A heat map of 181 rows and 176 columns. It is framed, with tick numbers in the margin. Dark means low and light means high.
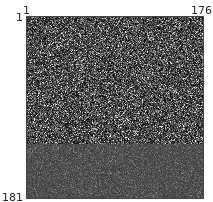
Mirror symmetry: none. Odd rows or columns: none. Grain: fine. Stripes: none. Slope: none. Histogram: skewed, a long tail of high values. Seam: horizontal, 70% of the way down, the bottom part calmer. Average level on the scale: 30%.
